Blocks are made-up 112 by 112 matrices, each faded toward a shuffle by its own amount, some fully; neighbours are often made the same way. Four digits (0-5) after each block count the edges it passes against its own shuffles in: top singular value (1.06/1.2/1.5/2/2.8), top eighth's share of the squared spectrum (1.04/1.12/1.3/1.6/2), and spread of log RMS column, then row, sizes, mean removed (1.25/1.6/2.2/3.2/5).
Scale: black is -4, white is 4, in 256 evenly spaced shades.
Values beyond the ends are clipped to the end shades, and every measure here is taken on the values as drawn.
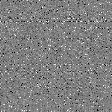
4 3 1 2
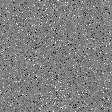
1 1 0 0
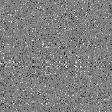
4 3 1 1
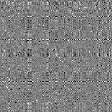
5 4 3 3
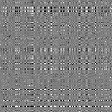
5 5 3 4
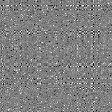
5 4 2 3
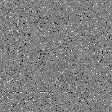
3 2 0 1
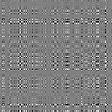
5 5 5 5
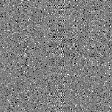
4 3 2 2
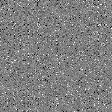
4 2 2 1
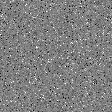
2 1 0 0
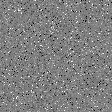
0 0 0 0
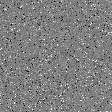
2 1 0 0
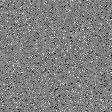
0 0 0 0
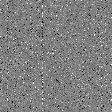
2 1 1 0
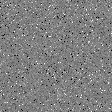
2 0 0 0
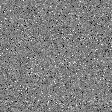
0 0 0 1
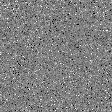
0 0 0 0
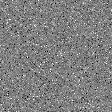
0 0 0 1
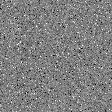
0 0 0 0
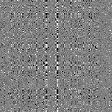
5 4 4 3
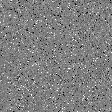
3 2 1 0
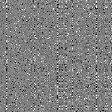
5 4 3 1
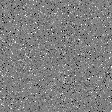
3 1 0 0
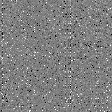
4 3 2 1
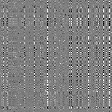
5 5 4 3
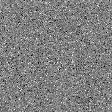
3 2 0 0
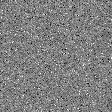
1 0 0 0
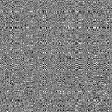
5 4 3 3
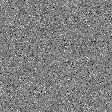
1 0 0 0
